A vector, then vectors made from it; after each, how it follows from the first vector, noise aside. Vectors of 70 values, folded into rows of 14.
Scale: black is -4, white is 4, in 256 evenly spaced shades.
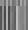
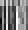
scaled up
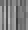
negated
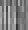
negated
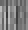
negated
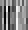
scaled up
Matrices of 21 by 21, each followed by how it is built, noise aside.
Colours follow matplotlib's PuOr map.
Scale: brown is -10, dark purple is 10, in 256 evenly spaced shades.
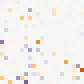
sparse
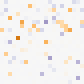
sparse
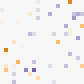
sparse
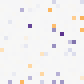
sparse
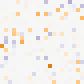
sparse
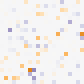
sparse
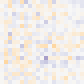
low rank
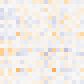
low rank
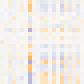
low rank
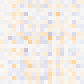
low rank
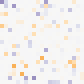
sparse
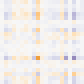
low rank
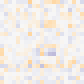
low rank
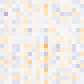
low rank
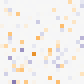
sparse
